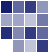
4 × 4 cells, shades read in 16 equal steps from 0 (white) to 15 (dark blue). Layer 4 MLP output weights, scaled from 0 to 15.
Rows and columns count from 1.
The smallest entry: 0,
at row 4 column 1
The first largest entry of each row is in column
1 4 1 4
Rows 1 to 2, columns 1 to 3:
15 10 13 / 6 6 4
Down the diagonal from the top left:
15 6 13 13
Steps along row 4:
up down up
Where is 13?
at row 1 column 3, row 3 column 3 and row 4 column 4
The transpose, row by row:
15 6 14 0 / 10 6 8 7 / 13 4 13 4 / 7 9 10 13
